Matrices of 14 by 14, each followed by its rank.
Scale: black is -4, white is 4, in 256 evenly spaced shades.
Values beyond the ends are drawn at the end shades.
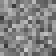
full rank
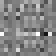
three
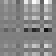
one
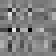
two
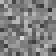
full rank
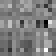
two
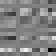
two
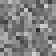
full rank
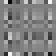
one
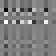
one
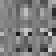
two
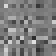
three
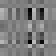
one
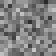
full rank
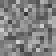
full rank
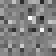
three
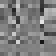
two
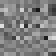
three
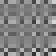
one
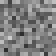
full rank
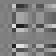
one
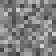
full rank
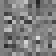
three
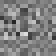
three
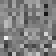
three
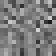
three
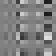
one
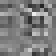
two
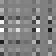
one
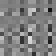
two
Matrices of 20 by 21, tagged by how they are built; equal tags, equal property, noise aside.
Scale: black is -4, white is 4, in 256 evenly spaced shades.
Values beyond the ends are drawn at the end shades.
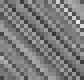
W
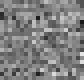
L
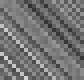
W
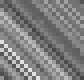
W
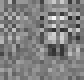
L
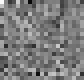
L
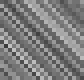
W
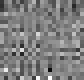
L
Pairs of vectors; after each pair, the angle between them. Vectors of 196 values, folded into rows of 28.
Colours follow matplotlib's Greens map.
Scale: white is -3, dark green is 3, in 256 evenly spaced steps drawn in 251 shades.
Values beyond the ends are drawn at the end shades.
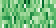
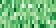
orthogonal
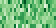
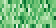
nearly parallel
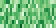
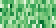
partly aligned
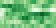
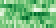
nearly parallel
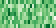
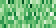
partly aligned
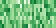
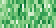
partly opposed
